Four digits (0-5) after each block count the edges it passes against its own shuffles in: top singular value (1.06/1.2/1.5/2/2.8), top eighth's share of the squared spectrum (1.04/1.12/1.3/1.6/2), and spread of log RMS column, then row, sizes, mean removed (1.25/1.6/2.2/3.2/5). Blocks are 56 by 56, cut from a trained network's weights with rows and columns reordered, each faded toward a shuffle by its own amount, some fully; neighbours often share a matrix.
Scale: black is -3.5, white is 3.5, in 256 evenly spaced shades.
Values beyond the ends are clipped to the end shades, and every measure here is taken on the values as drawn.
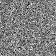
0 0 0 0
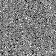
1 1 0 0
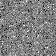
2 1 0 0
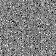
1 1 0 0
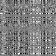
4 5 2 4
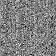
2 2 0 0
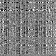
4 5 2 3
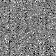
2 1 0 1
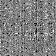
3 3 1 2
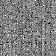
3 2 0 1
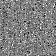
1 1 0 0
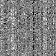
4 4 2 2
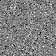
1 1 0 0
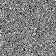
2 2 0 1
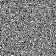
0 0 0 0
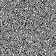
0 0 0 0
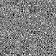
3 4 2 2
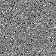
1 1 0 0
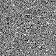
1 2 0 1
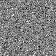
1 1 0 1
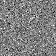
1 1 0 0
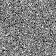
0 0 0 0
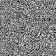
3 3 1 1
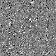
2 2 1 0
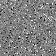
0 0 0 0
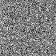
2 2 0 0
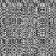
4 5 3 2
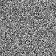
2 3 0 0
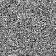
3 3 1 0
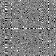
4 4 2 2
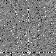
3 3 1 1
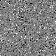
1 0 1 0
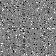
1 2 1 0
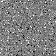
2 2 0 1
